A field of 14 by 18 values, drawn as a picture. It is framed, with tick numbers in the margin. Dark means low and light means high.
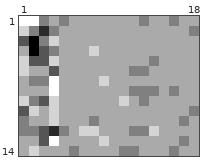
No overall slope runs across the table. Neither half mirrors the other. A vertical seam about 20% of the way across splits the table, and the right part is calmer. The top left is the ninth with the lowest average. Values change most from cell to cell in the top left.
